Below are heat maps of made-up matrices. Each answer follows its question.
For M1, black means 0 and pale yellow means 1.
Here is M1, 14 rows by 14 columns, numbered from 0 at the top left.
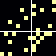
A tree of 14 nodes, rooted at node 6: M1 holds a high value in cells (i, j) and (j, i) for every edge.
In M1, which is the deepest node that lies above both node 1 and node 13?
8
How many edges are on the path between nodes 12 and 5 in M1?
5
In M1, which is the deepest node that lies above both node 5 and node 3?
8
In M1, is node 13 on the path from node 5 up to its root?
no
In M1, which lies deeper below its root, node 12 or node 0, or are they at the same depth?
node 0
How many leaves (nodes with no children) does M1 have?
7
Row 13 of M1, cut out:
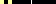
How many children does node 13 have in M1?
1
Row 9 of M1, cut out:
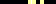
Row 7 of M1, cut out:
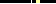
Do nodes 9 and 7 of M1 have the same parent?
no
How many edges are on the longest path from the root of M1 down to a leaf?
7
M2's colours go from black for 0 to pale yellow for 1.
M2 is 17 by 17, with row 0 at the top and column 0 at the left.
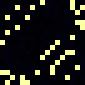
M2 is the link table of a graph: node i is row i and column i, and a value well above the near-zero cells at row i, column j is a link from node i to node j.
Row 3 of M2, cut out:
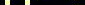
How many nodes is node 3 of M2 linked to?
2
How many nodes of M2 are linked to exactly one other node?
5
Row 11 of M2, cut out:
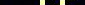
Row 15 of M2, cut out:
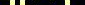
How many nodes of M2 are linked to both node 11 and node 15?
0
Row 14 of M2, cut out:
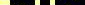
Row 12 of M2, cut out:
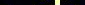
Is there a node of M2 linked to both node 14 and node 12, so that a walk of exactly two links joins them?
no
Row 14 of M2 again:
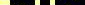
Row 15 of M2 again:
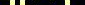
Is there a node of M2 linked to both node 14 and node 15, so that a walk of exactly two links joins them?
no
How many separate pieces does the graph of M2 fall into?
1
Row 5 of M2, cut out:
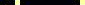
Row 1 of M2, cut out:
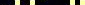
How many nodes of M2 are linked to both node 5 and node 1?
2
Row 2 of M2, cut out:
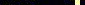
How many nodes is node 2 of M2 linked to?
1
